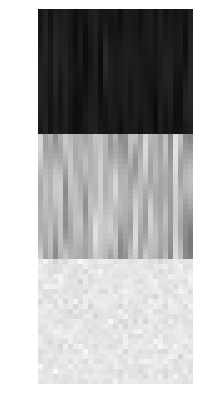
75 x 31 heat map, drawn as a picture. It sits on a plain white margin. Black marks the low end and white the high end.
The table splits into 3 rows of 1 panel. Panel 1,1: very low, streaked downward, faint in contrast. Panel 2,1: high, streaked downward. Panel 3,1: very high, fine-grained, faint in contrast.
